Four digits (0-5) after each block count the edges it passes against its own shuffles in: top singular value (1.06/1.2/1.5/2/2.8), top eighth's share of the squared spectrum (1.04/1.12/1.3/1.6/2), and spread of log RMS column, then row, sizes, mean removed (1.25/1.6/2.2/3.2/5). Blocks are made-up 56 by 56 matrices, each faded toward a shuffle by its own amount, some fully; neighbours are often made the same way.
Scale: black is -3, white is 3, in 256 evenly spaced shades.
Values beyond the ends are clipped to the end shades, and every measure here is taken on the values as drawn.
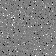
1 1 0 0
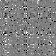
4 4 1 2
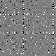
4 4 2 1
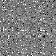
3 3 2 1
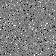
0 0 0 0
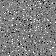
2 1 0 0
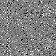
3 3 1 2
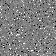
0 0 0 0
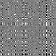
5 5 3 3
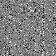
1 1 2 0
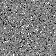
0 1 0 0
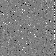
3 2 1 0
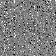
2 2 2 0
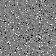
1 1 1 0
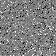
0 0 0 0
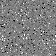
0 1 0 0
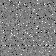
2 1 0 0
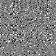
3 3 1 2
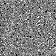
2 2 1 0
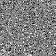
3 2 0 1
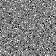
3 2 0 0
